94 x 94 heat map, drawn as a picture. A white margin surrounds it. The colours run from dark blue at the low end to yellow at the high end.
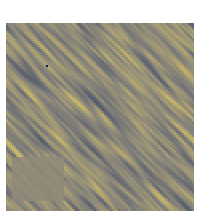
Calmest part: bottom left. Grain: diagonal, down to the right. Odd patch: calmer, in the bottom left. Slope: none. Odd rows or columns: none. Lone odd cells: 1, lower than its neighbours.
